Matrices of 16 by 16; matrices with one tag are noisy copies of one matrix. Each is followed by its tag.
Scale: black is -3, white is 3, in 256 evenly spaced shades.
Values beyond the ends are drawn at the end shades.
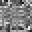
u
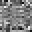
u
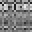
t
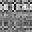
t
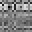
t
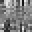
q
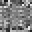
u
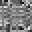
u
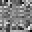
u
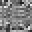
u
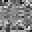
u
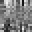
q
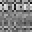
t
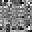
u
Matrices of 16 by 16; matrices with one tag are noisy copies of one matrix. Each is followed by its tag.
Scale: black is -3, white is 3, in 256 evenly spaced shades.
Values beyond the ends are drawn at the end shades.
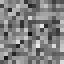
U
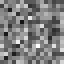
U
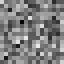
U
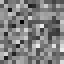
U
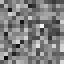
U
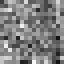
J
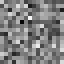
U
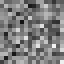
U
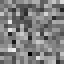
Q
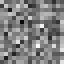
U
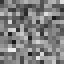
Q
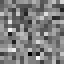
Q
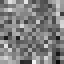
J
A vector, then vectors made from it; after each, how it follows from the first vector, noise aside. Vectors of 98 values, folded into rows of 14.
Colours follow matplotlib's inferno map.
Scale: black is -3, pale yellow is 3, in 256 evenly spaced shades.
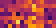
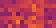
shrunk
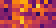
reversed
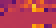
partly zeroed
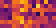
reversed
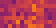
shrunk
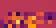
partly zeroed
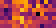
reversed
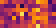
wrapped around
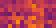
shrunk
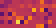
partly zeroed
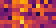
reversed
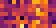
wrapped around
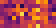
wrapped around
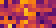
wrapped around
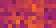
shrunk
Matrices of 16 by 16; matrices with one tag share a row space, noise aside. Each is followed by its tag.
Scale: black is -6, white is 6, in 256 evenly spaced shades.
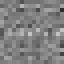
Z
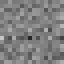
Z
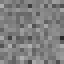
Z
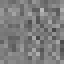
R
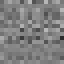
Z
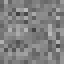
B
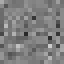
B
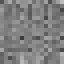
Z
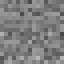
Z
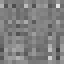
B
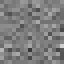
Z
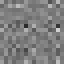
B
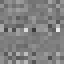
B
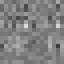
B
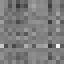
B
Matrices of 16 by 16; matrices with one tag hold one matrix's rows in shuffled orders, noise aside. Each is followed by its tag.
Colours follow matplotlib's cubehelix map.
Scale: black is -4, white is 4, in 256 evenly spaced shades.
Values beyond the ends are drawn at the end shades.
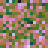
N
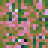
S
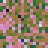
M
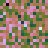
M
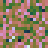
N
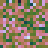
N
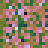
S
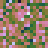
N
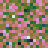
N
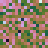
M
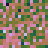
M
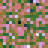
N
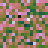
N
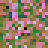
S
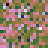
M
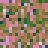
M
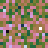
M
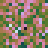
S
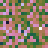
M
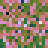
M
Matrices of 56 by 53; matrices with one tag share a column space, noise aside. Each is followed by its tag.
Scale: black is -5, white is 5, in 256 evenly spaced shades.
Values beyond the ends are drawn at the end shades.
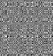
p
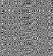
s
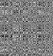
p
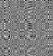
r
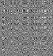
s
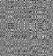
r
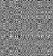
r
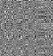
r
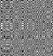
r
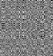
r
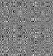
p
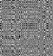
r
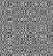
p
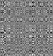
p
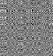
s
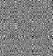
r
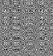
s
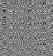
s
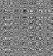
s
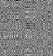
r
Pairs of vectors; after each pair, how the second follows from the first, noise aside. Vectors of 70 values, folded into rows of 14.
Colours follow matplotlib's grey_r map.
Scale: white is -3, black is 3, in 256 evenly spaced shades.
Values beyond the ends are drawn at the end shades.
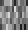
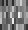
reversed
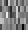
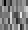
reversed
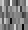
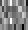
sign-scrambled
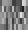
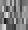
reversed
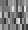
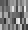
copied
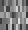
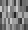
reversed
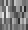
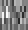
copied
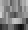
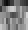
reversed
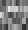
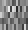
sign-scrambled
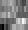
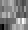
copied
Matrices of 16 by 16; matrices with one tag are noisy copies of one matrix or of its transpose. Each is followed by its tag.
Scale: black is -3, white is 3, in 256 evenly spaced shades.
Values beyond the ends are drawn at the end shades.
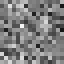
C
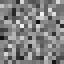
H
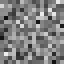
H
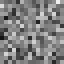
H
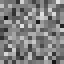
H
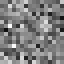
C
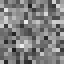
C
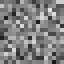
H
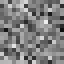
C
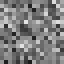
C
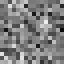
C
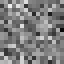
C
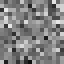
C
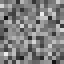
H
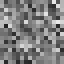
C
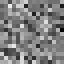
C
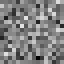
H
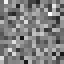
H
